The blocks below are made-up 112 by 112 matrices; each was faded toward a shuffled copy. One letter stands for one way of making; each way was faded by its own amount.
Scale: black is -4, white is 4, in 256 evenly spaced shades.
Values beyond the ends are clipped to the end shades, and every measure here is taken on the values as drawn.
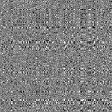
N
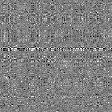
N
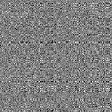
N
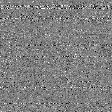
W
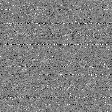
W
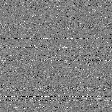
W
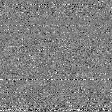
W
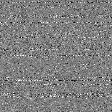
W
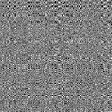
N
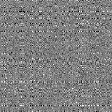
N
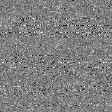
W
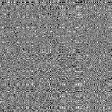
N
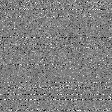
W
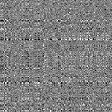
N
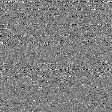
W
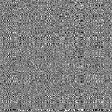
N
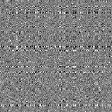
N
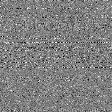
W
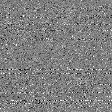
W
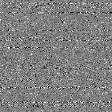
W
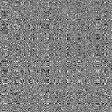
N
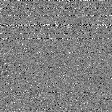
W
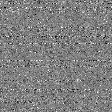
W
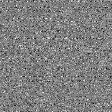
W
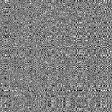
N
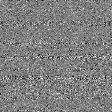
W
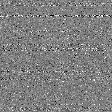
W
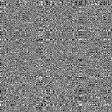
N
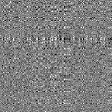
N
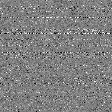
W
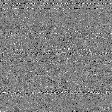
W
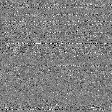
W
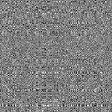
N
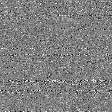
W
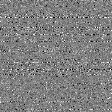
W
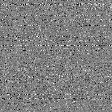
W
